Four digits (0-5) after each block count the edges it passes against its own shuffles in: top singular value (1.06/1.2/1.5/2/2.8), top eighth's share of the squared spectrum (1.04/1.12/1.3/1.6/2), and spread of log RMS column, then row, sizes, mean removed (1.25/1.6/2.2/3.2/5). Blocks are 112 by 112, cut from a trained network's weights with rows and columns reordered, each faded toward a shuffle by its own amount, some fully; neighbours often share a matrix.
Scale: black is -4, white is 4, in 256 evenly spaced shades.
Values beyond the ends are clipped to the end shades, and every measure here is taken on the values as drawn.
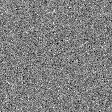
0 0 0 0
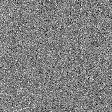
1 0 0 0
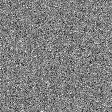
0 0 0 0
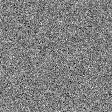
1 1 0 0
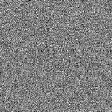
3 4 1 2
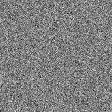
2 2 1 0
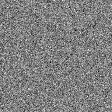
0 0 0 0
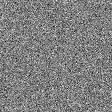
0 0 0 0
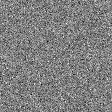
0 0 0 0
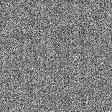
2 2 0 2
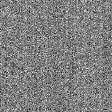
3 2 0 2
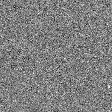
1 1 0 1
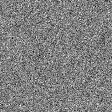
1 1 0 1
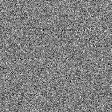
2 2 0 2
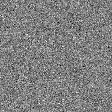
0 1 0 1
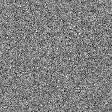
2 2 0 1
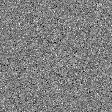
2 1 1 0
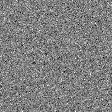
1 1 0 0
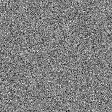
1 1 0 1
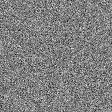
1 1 0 0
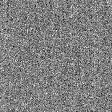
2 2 0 1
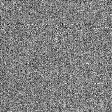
2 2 0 2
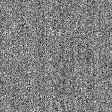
2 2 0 2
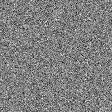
1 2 0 0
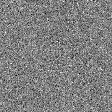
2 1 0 0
